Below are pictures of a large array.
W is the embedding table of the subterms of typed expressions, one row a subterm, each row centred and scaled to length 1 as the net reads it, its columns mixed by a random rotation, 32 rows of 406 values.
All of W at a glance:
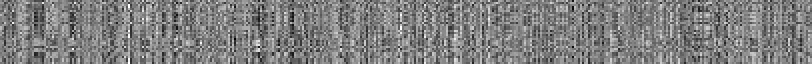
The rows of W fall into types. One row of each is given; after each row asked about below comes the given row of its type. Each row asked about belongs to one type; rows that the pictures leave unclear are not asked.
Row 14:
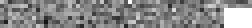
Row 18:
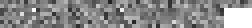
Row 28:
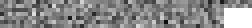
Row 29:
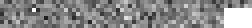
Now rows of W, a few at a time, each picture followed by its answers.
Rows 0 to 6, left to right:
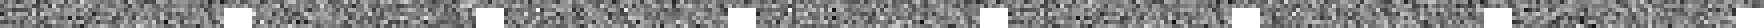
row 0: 28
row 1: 14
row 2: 18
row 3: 28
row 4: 28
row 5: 28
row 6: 18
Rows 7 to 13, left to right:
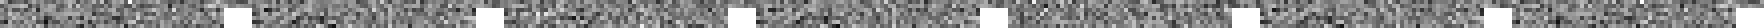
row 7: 14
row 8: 18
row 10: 18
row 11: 28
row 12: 18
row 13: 14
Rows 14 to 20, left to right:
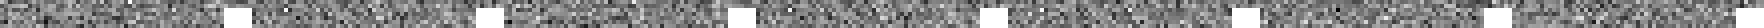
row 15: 29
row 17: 29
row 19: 29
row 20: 29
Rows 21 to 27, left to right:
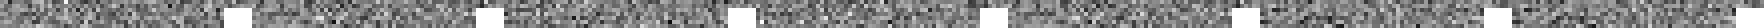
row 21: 14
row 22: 29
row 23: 28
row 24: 29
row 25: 29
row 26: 18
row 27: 18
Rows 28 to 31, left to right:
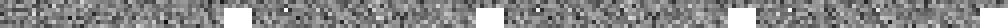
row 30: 29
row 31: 18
